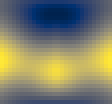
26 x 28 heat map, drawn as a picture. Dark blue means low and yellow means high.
Mirror symmetry: left to right. Calmest part: top middle. Ninth with the lowest average: top middle. Lone odd cells: none.
